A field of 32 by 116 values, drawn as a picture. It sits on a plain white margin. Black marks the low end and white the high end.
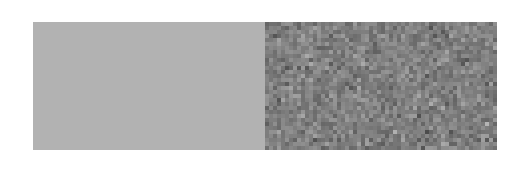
It is made of 1 by 2 panels. Panel 1,1: high, flat. Panel 1,2: middling, fine-grained.
